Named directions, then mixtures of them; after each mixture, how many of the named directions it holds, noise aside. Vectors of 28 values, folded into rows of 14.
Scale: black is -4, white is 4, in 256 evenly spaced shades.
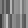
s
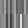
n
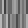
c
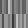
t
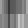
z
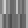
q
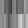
three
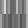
one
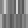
one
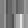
three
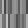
one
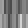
three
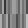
one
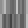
one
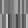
three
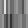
three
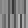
three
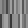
two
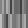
one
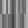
two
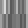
one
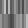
three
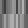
one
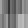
one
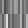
three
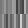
one
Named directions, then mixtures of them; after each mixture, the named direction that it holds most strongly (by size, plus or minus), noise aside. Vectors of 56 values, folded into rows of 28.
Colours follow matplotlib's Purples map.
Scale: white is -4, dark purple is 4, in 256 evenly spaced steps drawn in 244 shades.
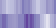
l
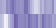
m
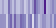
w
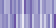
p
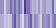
p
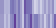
p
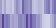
l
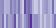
p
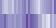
l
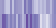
l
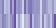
p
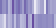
w
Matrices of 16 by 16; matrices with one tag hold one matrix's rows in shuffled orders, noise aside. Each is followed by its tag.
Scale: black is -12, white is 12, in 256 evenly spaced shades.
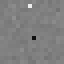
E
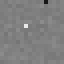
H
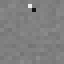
E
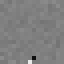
E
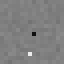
E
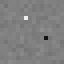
H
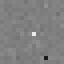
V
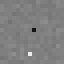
E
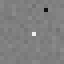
V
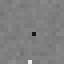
E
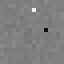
V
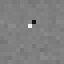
E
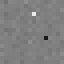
V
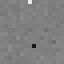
E
